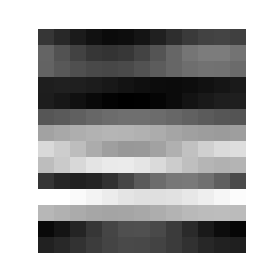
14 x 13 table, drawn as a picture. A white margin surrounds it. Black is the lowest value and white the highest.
Overall the values sit about 40% of the way up the scale. The top middle is the ninth with the lowest average. The grain runs across in streaks.
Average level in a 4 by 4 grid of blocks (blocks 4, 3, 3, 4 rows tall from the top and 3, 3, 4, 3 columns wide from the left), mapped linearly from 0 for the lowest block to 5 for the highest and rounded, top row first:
1 0 1 2 / 2 2 2 2 / 4 4 5 5 / 3 4 4 3
